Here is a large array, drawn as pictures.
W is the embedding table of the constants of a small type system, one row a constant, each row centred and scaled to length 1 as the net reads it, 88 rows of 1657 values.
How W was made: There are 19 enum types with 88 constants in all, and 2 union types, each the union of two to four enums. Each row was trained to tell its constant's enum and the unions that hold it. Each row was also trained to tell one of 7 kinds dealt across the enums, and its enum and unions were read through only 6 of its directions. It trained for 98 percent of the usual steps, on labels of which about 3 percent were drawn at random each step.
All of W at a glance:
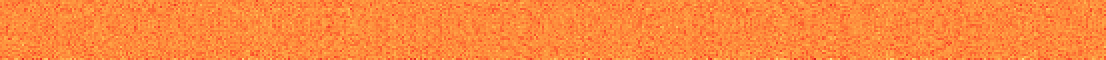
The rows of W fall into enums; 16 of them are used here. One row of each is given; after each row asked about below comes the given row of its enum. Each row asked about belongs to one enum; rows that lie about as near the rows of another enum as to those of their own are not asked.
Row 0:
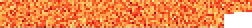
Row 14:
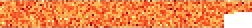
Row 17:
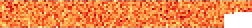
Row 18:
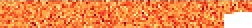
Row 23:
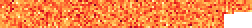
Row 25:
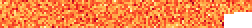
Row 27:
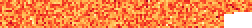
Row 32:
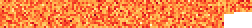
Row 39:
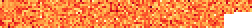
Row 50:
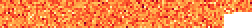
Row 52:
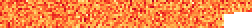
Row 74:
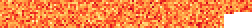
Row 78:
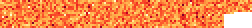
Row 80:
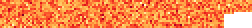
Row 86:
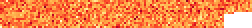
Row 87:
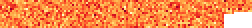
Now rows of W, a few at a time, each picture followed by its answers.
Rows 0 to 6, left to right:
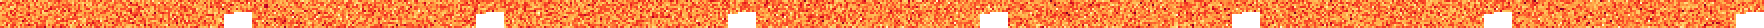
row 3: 52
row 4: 86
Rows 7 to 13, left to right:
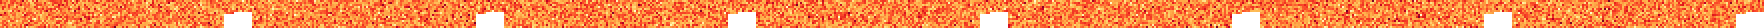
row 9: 87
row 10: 25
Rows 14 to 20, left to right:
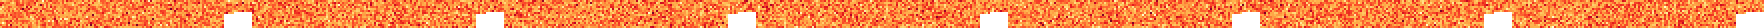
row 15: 27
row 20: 50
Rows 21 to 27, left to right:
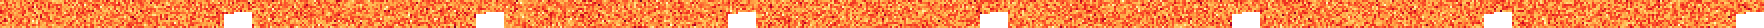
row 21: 87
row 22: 17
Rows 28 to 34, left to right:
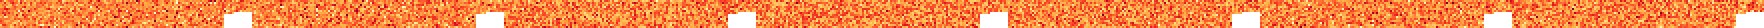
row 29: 14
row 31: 87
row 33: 25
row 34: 80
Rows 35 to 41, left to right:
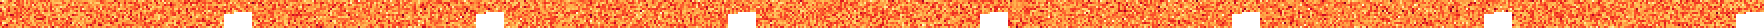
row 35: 32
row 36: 27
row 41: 27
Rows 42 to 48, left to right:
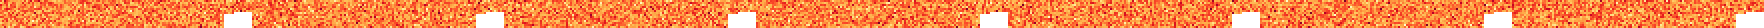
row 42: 80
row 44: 25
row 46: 32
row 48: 27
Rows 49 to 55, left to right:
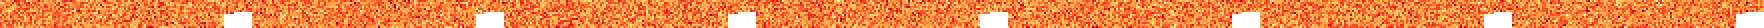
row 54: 80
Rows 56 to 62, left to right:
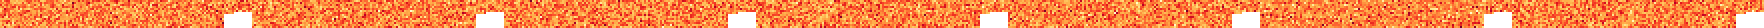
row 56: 80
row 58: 17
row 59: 80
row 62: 27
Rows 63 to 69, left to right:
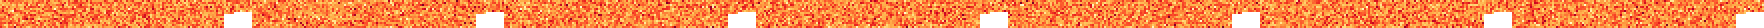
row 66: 25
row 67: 17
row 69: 78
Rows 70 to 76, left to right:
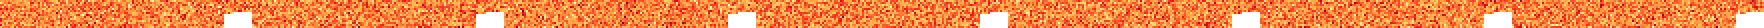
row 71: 87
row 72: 17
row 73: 87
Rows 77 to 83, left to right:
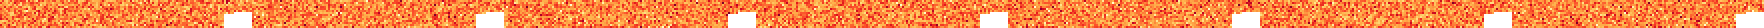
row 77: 78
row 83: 78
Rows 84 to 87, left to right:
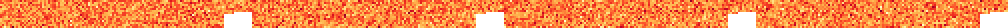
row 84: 17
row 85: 25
